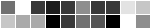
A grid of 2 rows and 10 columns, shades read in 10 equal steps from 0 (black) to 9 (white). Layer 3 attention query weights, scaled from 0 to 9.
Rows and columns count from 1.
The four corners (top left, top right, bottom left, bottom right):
4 7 7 5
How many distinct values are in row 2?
8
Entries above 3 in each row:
5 6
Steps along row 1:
up down down up up down same up down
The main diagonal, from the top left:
4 6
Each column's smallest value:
4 6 2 0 2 4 2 0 8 5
